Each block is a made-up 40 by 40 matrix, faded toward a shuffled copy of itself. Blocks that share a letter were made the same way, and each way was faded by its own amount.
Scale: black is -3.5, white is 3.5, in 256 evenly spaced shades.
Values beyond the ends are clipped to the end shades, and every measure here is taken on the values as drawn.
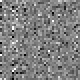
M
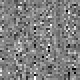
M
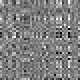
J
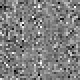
M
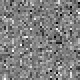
M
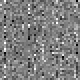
M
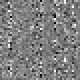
M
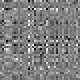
J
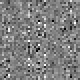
M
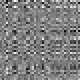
J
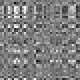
J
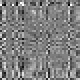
J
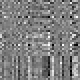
J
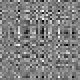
J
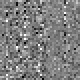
M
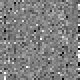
M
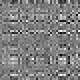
J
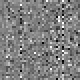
M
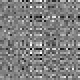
J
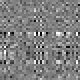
J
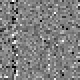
M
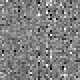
M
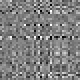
J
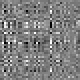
J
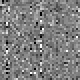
M
